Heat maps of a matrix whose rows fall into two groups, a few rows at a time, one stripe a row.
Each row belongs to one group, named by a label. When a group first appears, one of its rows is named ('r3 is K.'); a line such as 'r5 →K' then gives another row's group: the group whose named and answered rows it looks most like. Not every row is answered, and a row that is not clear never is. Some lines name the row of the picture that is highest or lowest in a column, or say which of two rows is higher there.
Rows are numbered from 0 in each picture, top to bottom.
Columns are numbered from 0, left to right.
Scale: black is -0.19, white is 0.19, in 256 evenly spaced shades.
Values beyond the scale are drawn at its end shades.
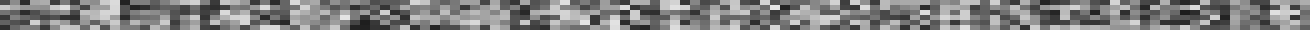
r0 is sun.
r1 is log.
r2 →sun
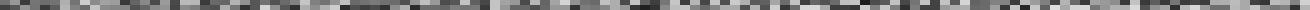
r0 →sun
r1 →log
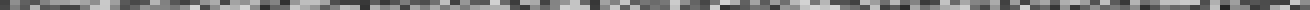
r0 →log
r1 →sun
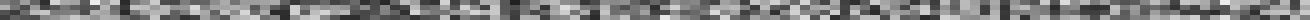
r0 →log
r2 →sun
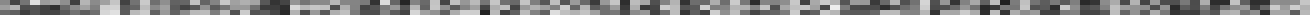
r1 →sun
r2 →sun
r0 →sun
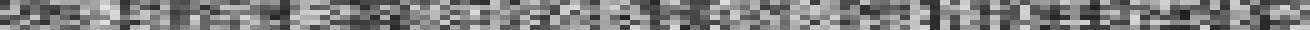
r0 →log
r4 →log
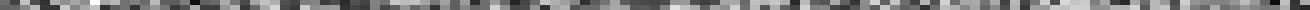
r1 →log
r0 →log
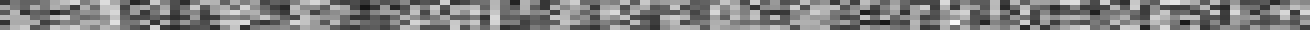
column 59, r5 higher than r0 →No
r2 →sun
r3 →log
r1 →sun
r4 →sun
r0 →log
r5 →log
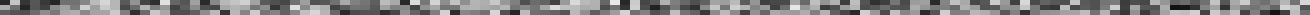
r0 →sun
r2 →log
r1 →sun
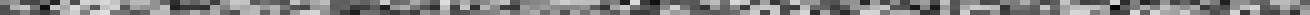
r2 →log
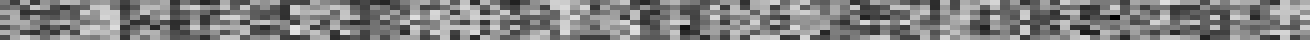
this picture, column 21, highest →5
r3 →sun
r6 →sun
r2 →sun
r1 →sun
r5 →sun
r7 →log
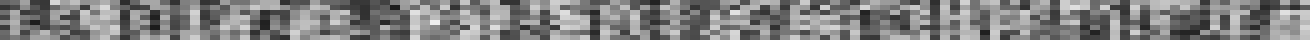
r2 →sun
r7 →sun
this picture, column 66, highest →1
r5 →sun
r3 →sun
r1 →log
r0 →log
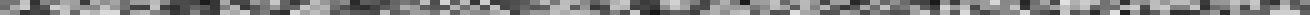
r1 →log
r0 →log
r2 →sun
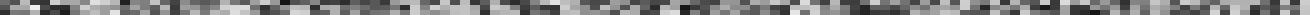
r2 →sun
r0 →log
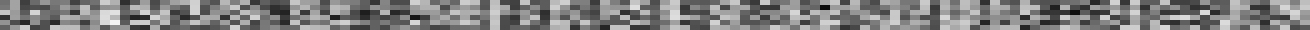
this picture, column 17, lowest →2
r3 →log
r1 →sun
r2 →sun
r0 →sun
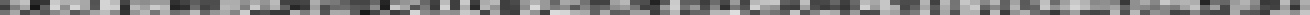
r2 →sun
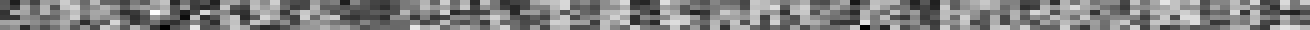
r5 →sun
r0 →log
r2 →log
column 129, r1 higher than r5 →No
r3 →log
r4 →log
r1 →log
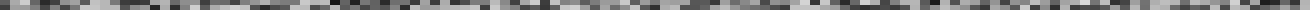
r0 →log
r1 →sun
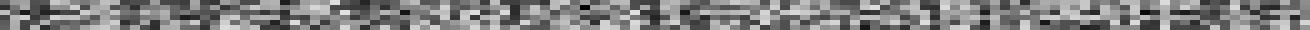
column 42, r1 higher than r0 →Yes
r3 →log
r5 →sun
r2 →sun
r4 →sun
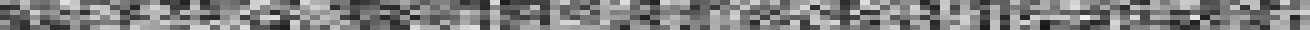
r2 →sun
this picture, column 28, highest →1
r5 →sun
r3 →log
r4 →sun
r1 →log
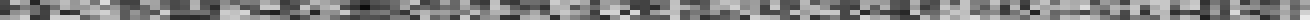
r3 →log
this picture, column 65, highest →2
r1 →log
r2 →sun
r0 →log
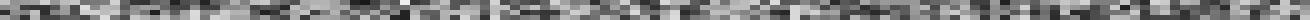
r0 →log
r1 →sun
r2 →sun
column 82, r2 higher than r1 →Yes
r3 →sun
